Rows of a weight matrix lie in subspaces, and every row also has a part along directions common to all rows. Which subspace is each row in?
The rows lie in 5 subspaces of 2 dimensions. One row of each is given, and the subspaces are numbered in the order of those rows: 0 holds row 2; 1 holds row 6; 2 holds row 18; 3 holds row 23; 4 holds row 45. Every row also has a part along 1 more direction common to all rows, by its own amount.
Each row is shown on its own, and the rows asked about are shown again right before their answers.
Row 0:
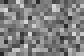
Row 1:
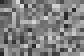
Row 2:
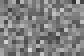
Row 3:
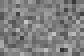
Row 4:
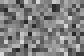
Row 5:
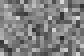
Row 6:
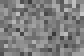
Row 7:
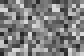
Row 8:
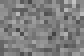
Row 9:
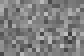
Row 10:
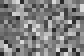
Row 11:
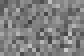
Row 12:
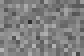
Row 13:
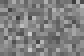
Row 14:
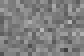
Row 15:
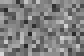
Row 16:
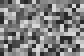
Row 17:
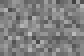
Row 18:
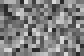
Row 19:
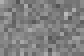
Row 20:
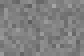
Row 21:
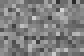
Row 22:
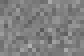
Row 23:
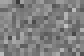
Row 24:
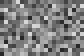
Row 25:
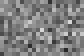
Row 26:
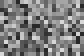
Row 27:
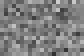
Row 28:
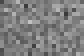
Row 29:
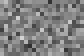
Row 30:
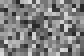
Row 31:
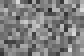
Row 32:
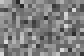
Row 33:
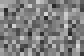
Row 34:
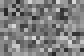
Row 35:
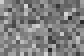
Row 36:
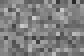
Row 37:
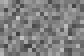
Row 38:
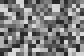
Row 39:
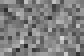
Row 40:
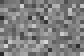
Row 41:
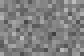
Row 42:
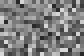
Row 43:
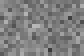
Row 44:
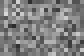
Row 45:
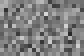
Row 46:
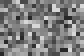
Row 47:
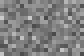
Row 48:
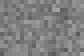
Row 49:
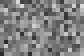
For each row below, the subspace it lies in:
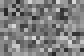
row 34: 0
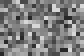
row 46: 0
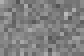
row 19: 3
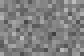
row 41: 1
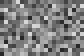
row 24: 1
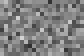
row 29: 4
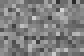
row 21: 0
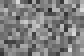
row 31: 1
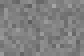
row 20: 4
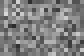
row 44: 0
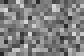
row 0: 2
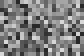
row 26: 3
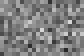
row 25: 4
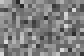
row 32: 3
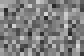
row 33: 4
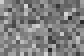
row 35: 3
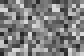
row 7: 2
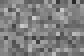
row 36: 0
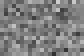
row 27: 0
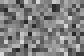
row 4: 2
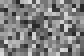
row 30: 1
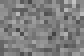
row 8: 1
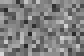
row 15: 2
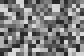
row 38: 2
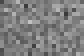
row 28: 3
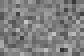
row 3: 1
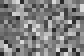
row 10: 2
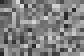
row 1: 3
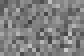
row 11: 4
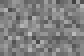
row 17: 0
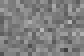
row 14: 4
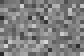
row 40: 1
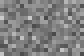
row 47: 1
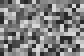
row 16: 2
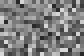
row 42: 0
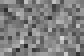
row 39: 2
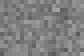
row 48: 0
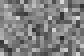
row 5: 2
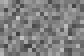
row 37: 4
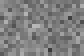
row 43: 3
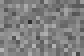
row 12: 3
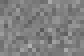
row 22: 4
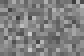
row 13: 0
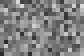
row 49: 1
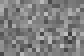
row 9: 4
